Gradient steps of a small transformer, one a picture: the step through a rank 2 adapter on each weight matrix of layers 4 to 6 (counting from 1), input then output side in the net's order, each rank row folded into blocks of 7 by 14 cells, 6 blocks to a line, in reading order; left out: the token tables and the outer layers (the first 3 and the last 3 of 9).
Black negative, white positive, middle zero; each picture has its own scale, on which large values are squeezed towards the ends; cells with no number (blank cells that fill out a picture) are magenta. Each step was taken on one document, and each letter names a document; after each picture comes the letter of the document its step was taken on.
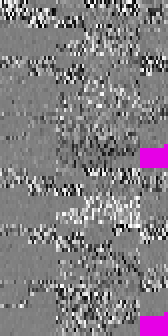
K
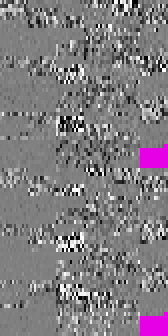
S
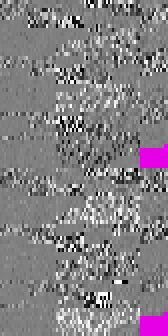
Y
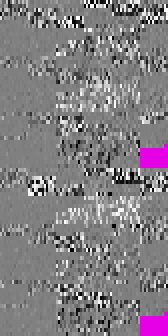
Y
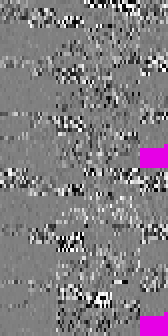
Y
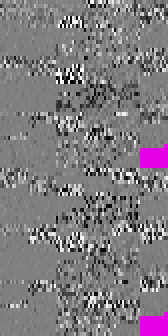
K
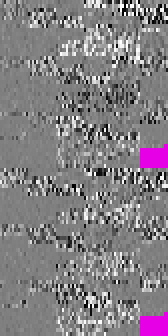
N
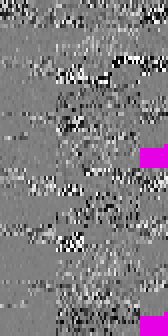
S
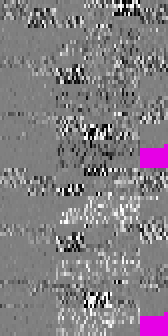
N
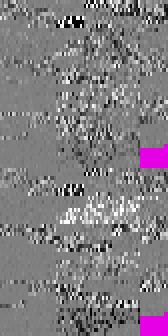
Y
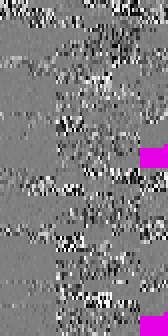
Y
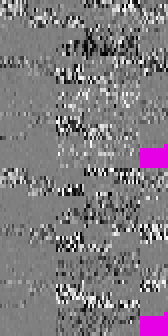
N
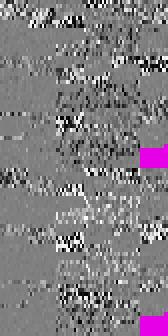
S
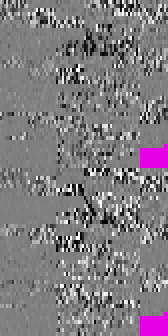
N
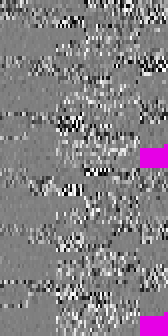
K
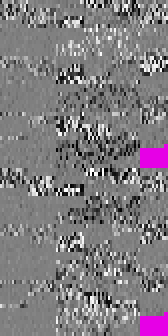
K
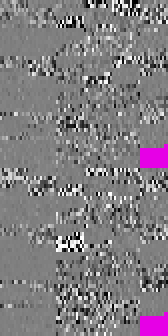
S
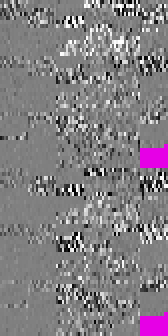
N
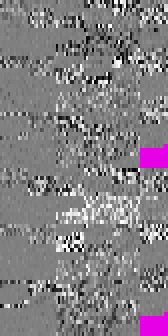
S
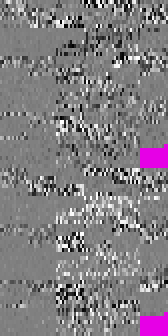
S
